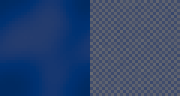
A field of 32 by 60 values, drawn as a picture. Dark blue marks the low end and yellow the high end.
The table splits into one row of 2 panels. Panel 1,1: very low, smooth, faint in contrast. Panel 1,2: low, checkered.
